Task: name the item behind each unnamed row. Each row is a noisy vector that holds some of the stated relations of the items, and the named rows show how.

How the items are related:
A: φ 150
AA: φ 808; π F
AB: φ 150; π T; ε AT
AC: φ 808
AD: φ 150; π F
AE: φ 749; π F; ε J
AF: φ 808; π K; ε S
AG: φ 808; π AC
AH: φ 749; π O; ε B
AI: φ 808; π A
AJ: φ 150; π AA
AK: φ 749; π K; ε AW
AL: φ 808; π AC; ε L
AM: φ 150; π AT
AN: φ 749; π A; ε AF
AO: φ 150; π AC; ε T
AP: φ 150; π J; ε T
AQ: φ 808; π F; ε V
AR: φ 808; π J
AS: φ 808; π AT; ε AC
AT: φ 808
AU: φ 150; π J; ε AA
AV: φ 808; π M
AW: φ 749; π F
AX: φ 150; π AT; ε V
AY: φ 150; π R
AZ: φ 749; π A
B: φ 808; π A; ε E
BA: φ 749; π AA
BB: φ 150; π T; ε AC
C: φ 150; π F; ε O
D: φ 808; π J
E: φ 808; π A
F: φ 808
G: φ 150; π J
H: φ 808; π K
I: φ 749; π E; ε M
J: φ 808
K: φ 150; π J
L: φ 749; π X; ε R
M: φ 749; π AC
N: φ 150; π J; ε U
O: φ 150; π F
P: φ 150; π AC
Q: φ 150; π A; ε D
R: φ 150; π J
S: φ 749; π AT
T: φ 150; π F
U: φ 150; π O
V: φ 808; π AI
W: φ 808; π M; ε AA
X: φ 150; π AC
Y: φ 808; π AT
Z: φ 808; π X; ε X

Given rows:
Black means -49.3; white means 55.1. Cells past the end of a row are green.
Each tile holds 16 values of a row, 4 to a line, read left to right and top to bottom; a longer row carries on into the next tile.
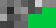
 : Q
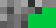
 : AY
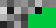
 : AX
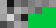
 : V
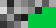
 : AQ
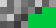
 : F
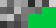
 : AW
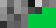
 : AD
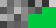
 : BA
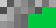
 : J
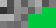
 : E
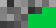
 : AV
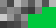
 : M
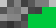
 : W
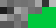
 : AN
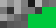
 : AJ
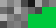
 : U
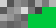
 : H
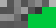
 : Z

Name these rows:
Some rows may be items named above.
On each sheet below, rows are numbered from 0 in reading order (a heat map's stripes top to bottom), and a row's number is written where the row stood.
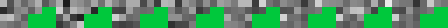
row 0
E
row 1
AQ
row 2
L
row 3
AV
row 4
R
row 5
A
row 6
AK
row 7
A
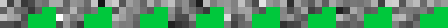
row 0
AC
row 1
S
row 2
J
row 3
BB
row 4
K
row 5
AV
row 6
AN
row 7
D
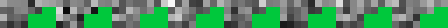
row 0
AP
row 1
AX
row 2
AZ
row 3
AA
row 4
Q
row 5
AO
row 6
Y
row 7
AI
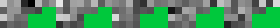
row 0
T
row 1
AT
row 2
X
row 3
AN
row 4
AE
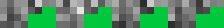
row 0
N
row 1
AF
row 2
AU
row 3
P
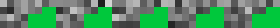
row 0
B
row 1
AH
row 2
L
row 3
AV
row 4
AL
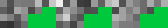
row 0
I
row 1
AA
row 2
J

